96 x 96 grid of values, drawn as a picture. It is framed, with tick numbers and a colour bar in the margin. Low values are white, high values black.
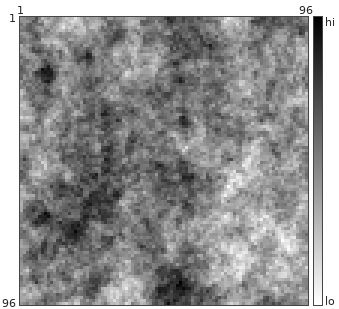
No single row or column stands out from its neighbours. On average the colour sits 50% of the way up the scale. The ninth with the lowest average is the bottom right. The halves do not mirror each other. The texture is blotchy.
